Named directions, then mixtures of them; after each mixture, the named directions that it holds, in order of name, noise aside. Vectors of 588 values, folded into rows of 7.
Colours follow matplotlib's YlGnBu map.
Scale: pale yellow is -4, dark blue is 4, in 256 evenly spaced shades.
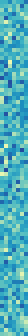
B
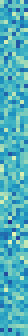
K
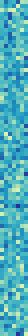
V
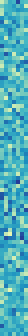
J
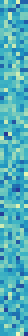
V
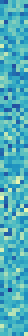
J, V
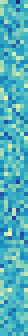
J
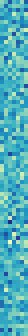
K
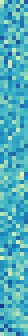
B, K, V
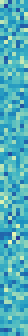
K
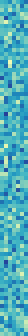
B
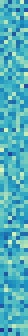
K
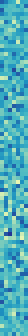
J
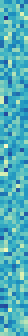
B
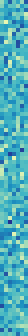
B, K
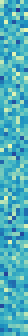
J, K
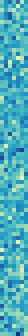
B, K, V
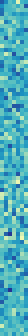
J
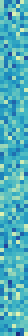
K, V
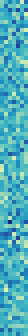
K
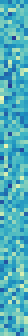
B, V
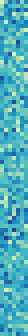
J, K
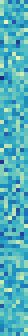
B, J, K
